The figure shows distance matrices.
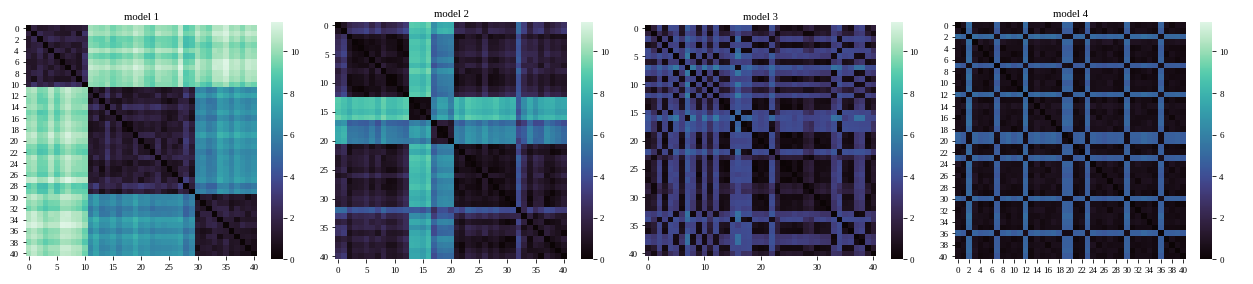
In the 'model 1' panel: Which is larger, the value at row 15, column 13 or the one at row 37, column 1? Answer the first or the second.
the second
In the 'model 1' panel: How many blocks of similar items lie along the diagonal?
3
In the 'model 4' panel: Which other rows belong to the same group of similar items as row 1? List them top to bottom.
0, 3, 4, 5, 6, 8, 9, 10, 11, 13, 14, 15, 16, 17, 18, 21, 22, 24, 25, 26, 27, 28, 29, 31, 32, 33, 34, 35, 37, 38, 39, 40
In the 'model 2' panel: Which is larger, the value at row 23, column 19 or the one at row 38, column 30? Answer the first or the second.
the first
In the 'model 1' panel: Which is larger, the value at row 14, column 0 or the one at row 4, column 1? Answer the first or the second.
the first
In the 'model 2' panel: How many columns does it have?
41
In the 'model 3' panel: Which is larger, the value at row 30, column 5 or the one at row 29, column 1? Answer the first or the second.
the first
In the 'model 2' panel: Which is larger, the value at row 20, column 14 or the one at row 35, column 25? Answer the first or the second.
the first
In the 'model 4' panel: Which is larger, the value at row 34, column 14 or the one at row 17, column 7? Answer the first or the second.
the second
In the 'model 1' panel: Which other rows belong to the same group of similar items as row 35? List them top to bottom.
30, 31, 32, 33, 34, 36, 37, 38, 39, 40
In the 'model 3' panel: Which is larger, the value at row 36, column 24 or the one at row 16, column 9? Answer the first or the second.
the second
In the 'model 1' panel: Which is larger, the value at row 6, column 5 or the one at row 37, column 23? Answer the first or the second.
the second
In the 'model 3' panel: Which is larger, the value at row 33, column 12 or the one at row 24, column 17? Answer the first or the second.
the second
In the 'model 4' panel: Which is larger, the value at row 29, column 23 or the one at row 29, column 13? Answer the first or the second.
the first
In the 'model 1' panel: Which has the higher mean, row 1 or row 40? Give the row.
1
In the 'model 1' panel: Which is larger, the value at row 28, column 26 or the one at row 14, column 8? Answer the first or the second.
the second
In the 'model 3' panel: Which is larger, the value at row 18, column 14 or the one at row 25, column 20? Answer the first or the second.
the first
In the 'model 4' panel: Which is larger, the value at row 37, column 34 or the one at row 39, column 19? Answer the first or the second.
the second
